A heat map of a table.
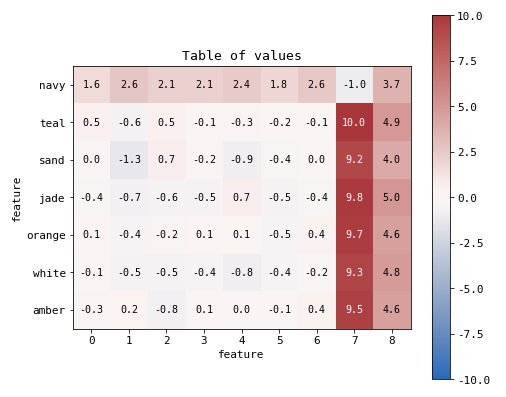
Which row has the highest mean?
navy
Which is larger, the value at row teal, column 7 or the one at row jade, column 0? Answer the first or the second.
the first
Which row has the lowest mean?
sand
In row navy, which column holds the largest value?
8
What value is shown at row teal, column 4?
-0.3
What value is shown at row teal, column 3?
-0.1
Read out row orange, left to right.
0.1 -0.4 -0.2 0.1 0.1 -0.5 0.4 9.7 4.6
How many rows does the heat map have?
7
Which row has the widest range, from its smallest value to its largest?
teal
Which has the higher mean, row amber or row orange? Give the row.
orange
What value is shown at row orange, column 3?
0.1
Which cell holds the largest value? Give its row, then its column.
teal, 7
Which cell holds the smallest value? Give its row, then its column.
sand, 1
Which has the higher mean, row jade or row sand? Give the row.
jade
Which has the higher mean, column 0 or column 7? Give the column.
7
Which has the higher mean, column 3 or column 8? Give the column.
8
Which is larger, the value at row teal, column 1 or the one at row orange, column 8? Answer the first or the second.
the second
